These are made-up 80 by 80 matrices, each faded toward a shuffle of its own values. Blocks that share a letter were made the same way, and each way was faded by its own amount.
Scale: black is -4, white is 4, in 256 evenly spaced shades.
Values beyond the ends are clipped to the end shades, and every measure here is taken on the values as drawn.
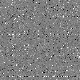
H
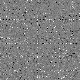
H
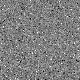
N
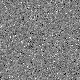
N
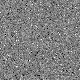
N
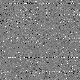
H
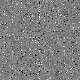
H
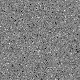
N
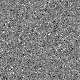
N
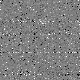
H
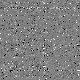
H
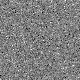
N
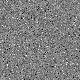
N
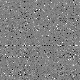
H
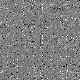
H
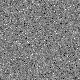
N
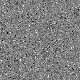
N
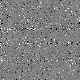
H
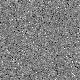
N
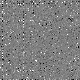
H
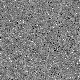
N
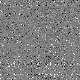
H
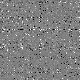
H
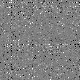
H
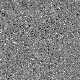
N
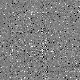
H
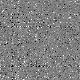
H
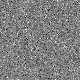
N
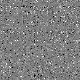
H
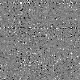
H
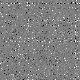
H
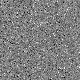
N
